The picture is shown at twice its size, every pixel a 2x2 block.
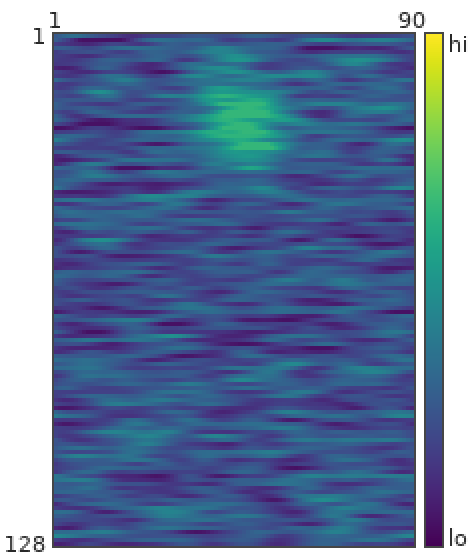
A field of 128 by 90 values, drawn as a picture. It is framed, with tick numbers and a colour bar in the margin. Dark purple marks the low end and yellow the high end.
Grain: streaks across. Bumps: one, in the top middle. Ninth with the highest average: top middle.
